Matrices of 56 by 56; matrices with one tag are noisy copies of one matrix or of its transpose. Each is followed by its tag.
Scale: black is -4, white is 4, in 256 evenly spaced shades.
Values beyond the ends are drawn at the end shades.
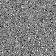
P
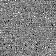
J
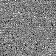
J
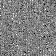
J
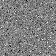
P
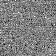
J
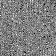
J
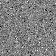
P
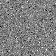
P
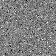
P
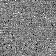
J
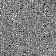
J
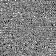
J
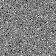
P
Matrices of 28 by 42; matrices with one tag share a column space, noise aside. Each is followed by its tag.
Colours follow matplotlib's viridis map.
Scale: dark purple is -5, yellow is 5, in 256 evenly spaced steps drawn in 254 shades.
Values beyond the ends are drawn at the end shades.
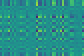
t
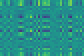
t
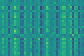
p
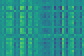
p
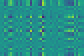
t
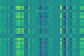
p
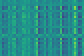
p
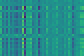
p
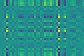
t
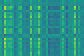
p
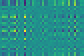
t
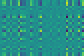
t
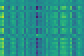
p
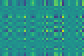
t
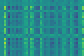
p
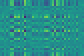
t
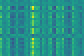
p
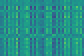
p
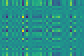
t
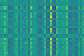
p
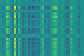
p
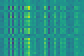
p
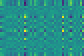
t
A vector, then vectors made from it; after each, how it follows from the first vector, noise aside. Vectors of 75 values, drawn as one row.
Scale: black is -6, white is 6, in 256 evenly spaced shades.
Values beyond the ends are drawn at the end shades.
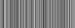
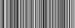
scaled up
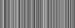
negated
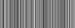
copied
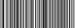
scaled up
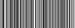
scaled up
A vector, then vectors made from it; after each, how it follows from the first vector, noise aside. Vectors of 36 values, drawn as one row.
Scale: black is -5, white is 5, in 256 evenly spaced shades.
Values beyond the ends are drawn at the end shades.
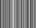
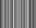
sign-scrambled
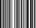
scaled up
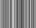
sign-scrambled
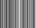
wrapped around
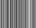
wrapped around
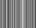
reversed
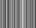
reversed
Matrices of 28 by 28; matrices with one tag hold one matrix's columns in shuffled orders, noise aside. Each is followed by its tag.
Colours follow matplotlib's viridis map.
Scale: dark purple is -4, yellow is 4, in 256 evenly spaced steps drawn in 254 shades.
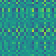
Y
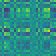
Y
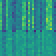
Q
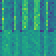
Q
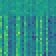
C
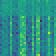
C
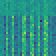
C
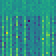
C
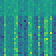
C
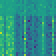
C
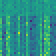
C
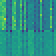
Q
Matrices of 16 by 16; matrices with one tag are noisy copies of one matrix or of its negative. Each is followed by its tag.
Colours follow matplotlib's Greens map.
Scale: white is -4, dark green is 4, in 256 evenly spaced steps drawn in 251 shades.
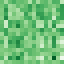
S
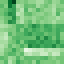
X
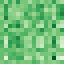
S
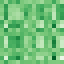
S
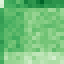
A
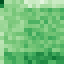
A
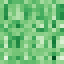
S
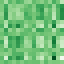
S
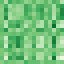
S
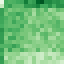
A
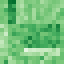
X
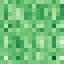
S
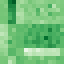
X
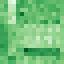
X
